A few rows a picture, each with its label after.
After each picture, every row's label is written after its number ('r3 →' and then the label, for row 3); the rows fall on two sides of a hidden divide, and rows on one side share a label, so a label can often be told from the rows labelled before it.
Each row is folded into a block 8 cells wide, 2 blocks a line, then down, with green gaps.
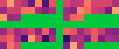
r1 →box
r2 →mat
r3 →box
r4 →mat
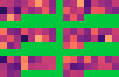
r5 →mat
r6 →box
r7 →box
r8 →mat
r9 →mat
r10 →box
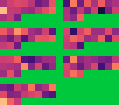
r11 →box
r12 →mat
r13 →box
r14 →box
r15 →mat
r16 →mat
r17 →box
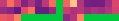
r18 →mat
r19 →mat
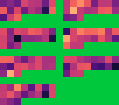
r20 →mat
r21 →box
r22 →box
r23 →box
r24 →mat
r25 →mat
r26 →box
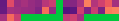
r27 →mat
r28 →mat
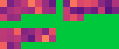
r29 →box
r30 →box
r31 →box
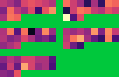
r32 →mat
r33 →mat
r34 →mat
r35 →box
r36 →mat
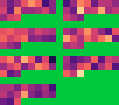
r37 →box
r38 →box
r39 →box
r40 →box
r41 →box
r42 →mat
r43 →mat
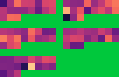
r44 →mat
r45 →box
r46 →box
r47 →box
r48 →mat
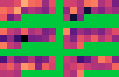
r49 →box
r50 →box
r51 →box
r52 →mat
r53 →mat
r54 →mat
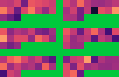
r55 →box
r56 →box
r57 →box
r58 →box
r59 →box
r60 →box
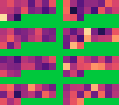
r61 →box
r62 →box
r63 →box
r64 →mat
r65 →mat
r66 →box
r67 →mat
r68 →mat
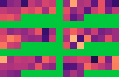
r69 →mat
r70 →box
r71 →box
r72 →mat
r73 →box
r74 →mat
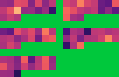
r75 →box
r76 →box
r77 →mat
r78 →mat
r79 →box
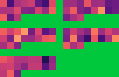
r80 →box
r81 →box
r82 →box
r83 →mat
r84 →box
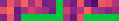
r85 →box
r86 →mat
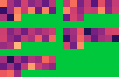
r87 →mat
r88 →box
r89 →mat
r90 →mat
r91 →mat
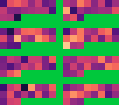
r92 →box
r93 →box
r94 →box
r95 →box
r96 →mat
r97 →mat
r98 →mat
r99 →box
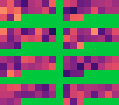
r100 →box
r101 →mat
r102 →box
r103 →mat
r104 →mat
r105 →mat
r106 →box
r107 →mat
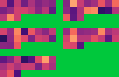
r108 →mat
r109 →mat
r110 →mat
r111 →box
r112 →mat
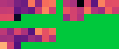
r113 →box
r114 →mat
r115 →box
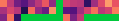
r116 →box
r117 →mat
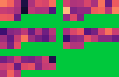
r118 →box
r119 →box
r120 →mat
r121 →mat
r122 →mat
